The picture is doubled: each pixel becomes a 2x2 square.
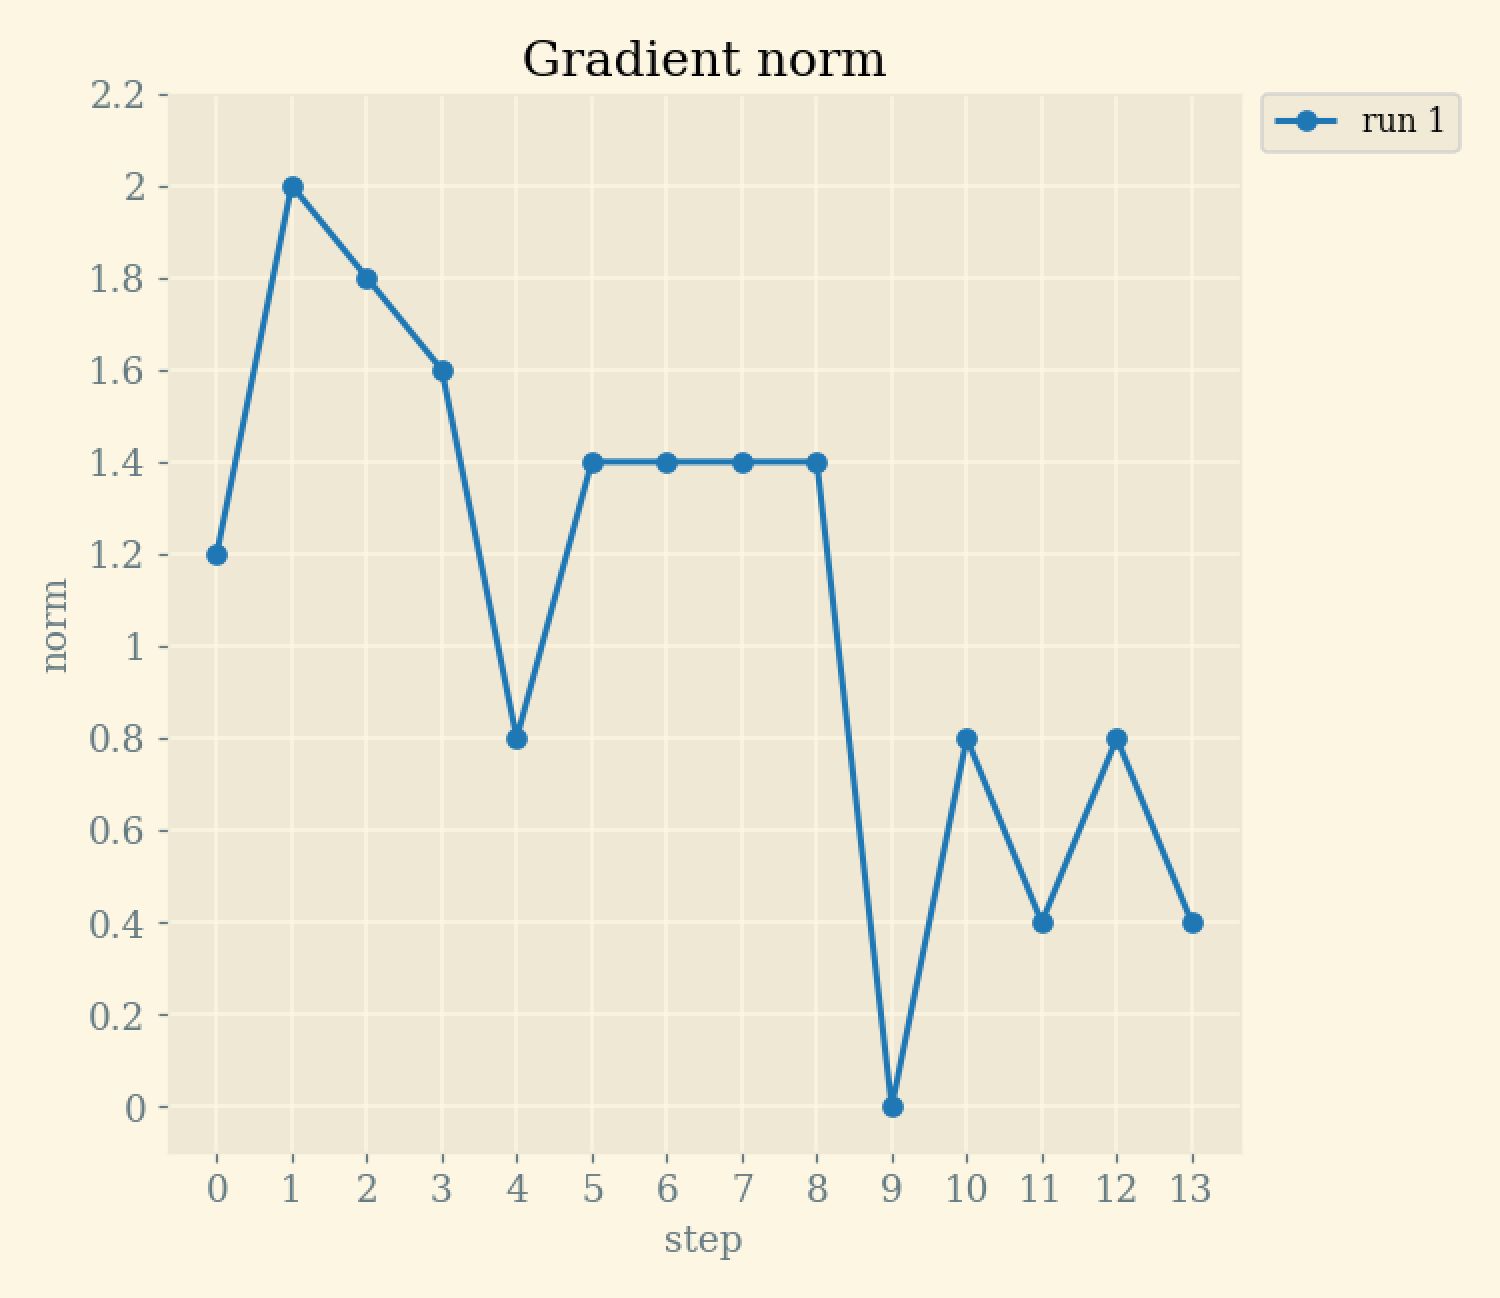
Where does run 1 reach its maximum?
1
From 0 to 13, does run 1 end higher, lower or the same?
lower
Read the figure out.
Title: Gradient norm
x-axis: step, ticks 0 1 2 3 4 5 6 7 8 9 10 11 12 13
y-axis: norm, ticks 0 0.2 0.4 0.6 0.8 1 1.2 1.4 1.6 1.8 2 2.2
Legend: run 1
Values:
run 1: 1.2 2 1.8 1.6 0.8 1.4 1.4 1.4 1.4 0 0.8 0.4 0.8 0.4
